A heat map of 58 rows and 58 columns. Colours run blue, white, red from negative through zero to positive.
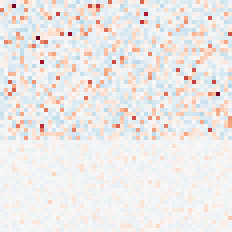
A horizontal seam about 60% of the way down splits the table, and the bottom part is calmer. No row or column stands out. The values are skewed, with a long tail toward high values. On average the colour sits 50% of the way up the scale. No regular stripes run through it.
